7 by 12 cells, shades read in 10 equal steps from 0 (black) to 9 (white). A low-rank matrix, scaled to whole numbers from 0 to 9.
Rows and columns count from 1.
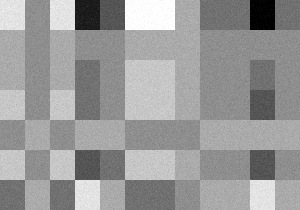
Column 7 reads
9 6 7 7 5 7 4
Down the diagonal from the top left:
8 5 6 4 6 7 4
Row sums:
61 65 65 66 67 64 67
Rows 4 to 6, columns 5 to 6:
5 7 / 6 5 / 4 7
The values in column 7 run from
4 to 9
